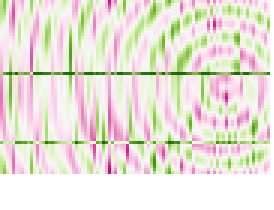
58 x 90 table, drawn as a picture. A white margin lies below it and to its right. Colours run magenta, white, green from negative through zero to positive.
Rings spread out from the middle right. The grain runs up and down. No overall slope runs across the table. Rows 25 and 48 stand out from the rest.
